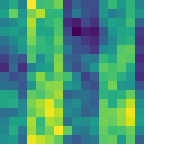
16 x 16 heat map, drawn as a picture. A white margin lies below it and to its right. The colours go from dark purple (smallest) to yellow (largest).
The top middle is the ninth with the lowest average. Stripes running up and down repeat 2 times from left to right. Streaks run downward.
